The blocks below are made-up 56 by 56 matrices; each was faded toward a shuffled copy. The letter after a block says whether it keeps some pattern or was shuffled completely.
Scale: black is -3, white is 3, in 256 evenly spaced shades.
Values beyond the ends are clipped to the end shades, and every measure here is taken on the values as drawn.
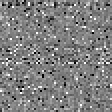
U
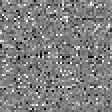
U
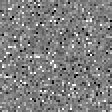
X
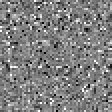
U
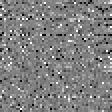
U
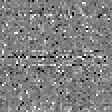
U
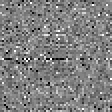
U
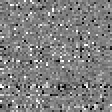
U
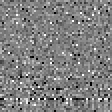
U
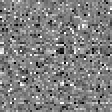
U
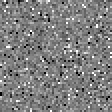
X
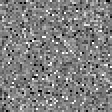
X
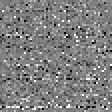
U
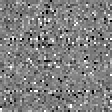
U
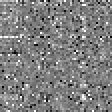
U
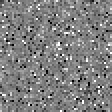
X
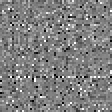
U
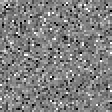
X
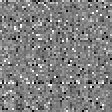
U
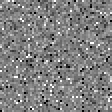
X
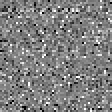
U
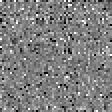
U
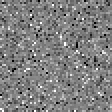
X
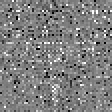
U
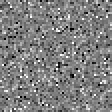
X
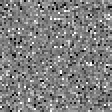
X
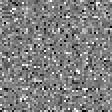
U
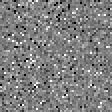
X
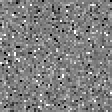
X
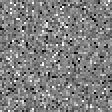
X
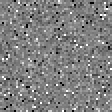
X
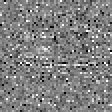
U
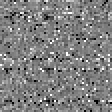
U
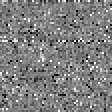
U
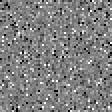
X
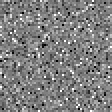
X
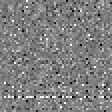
U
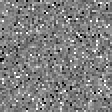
X
